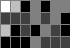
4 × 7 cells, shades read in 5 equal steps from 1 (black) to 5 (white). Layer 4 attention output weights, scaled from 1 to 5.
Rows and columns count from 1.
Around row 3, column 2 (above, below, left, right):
2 1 4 2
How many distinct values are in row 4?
3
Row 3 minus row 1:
-1 -3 1 -2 2 -1 -2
